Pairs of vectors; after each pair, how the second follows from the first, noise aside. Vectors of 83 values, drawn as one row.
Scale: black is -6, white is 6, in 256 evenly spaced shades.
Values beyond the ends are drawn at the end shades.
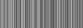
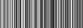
scaled up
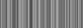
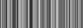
scaled up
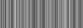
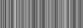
copied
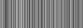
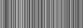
copied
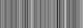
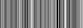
scaled up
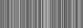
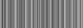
shuffled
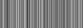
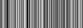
scaled up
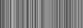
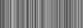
copied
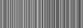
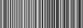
scaled up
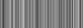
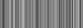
copied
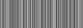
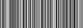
scaled up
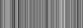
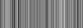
copied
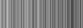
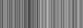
wrapped around
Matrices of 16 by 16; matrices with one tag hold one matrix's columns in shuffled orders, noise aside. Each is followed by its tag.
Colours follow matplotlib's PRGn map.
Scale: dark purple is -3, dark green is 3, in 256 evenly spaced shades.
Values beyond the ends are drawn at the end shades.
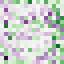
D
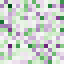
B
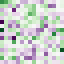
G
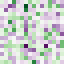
B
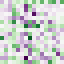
D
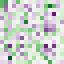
B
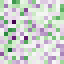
G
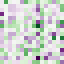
D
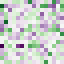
B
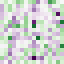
D
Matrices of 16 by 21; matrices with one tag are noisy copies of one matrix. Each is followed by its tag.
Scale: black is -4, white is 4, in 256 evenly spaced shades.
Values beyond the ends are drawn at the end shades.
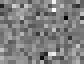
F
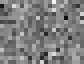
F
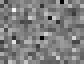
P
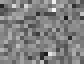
F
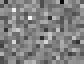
P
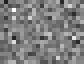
P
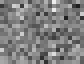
F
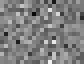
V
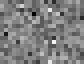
V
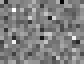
P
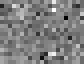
F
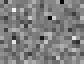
P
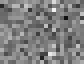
F
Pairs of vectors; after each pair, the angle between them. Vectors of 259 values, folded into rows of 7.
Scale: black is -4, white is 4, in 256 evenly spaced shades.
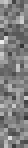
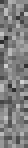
partly opposed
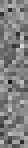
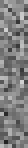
partly aligned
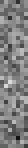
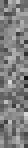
orthogonal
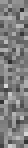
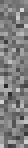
nearly opposite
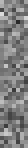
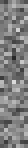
orthogonal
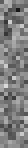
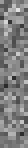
nearly opposite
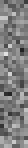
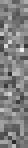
partly opposed
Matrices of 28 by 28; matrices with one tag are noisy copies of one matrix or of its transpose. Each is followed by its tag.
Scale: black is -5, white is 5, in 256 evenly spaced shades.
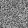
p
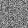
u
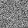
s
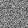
u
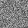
s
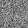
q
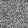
p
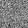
q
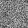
p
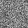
p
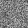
p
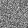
s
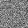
u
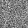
q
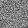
s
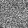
p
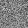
q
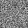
p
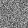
s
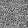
q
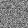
u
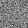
s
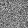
q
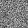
p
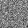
u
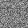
u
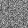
u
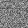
u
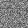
u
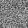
p
